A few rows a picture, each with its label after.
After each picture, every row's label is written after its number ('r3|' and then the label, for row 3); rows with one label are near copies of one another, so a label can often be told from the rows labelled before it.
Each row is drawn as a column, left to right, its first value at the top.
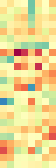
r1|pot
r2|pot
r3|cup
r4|cup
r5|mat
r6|cup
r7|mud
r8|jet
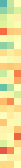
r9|mat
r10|mat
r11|jet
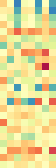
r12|mud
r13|pot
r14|mat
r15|pot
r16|pot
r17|mat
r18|cup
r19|mat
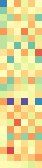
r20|mat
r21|pot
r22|mud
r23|pot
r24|mud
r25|pot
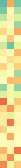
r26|mat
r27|mud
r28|mat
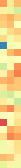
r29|mud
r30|jet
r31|jet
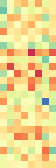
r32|mat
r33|cup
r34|jet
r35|jet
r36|cup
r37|jet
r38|pot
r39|cup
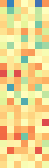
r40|jet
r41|mat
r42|jet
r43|pot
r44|jet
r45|mat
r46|mud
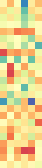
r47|pot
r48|jet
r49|pot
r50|mat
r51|pot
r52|mud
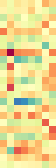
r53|pot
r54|cup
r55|pot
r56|pot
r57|pot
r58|pot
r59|mud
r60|jet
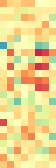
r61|mud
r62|cup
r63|pot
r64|jet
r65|jet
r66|cup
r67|cup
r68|pot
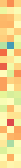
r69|cup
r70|mud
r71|jet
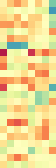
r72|cup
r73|mud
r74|mud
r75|mud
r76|cup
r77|jet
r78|jet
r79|mat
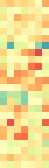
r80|jet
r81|mud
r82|jet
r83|jet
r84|cup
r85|cup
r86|mud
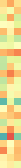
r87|pot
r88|jet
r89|pot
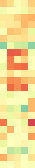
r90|mud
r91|cup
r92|cup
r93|cup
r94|mud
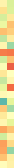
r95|pot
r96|cup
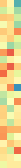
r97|jet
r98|cup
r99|mat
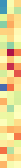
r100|mat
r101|cup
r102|jet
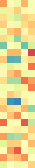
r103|mud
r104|pot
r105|pot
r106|mud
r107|cup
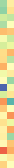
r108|mat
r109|pot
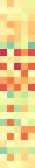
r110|cup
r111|mud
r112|cup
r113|jet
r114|cup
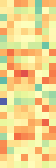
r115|pot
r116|cup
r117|jet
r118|jet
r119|jet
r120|mat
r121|mud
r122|jet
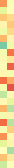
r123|mud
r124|cup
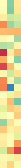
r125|cup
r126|mat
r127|pot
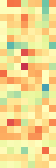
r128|jet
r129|mud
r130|mud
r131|cup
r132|jet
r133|jet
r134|mat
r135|mud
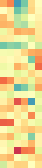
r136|mud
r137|mud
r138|mat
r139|mat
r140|pot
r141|cup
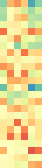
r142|mat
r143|jet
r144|mud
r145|jet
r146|mat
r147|mat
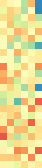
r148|jet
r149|mud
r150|pot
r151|mat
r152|mud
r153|mat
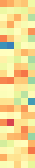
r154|mud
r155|mud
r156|jet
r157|jet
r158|pot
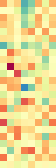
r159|mud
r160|cup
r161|jet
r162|mat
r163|mat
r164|mud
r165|pot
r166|mud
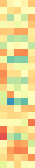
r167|jet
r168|pot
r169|pot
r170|pot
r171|mud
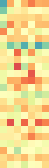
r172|mat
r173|mud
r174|cup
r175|mud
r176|jet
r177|mud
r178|mud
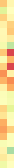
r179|jet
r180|cup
